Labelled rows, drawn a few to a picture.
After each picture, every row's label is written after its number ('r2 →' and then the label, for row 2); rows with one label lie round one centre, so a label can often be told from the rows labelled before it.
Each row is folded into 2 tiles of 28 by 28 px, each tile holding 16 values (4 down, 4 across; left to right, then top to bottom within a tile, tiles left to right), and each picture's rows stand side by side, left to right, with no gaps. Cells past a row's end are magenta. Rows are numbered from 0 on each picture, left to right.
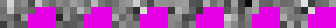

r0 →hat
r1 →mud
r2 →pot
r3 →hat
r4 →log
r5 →pot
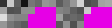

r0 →log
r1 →pot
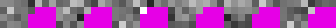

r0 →hat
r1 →pot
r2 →pot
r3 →mud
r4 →mud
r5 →pot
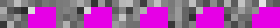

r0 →pot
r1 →pot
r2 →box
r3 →pot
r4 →mud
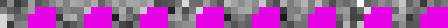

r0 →log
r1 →mud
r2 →mud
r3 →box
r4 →mud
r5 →mud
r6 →pot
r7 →hat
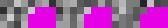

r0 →box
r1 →box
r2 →hat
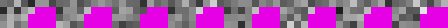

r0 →box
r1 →box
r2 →hat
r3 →box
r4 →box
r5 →pot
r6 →box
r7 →pot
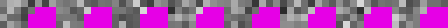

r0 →hat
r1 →pot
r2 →pot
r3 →box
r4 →hat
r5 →box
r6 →pot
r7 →log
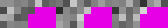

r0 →hat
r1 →box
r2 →box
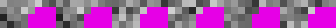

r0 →mud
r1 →mud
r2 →box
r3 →pot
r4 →hat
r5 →pot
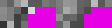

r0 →pot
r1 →hat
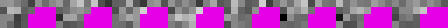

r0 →hat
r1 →mud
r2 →box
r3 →box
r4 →hat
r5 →mud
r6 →mud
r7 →mud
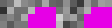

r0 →box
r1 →log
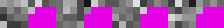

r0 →mud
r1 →hat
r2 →pot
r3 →log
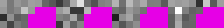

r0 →mud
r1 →pot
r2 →mud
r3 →hat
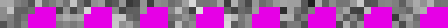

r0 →hat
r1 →box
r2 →log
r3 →pot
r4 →log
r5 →hat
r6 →pot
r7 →mud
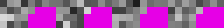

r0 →log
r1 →pot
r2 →log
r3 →box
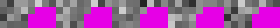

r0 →mud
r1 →hat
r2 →hat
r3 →log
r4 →mud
